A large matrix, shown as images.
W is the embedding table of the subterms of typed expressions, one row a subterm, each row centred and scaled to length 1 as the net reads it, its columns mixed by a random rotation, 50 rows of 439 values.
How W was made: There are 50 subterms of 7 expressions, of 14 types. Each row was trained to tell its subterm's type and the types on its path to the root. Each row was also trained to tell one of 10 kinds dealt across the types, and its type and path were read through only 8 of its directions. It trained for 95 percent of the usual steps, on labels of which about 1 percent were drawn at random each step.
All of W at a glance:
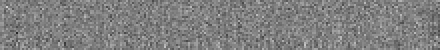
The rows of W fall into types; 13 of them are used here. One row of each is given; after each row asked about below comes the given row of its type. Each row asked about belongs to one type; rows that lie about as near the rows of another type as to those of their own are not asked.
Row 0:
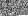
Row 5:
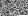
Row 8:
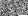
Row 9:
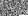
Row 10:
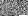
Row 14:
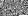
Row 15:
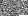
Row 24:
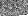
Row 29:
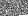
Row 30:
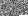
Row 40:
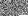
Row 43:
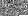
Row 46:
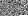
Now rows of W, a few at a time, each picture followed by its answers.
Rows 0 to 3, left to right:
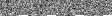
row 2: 5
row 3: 10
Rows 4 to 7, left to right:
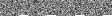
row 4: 0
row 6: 10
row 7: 30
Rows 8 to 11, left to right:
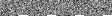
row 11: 5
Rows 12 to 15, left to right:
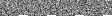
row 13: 5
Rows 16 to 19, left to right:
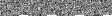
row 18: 9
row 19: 29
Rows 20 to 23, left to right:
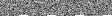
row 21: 29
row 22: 10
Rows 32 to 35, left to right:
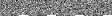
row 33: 29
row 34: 5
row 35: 30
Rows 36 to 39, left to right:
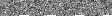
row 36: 43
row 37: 0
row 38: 40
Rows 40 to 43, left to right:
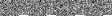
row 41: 0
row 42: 9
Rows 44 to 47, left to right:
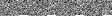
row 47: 0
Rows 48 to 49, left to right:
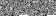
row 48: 9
